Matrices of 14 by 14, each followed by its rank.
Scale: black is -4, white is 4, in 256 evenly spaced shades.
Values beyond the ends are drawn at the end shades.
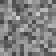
full rank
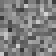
full rank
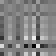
one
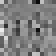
three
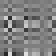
one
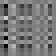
one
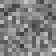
full rank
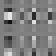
one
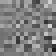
three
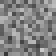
full rank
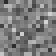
full rank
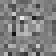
three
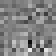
three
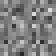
three
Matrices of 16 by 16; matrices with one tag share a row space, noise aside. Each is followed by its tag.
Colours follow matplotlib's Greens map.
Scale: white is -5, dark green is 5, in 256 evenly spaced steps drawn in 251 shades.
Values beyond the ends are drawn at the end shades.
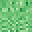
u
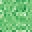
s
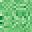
s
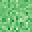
u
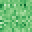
s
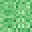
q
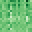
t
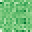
s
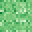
s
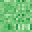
q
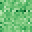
s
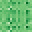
t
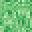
q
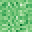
u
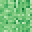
q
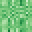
u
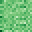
s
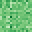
t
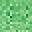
t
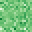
s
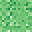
t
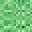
q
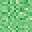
u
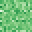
s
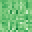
u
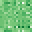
q
